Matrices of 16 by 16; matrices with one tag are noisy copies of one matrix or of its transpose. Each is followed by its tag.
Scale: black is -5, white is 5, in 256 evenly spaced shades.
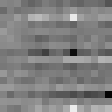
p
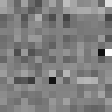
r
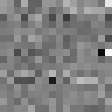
r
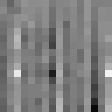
p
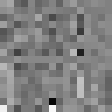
r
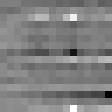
p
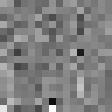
r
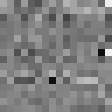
r
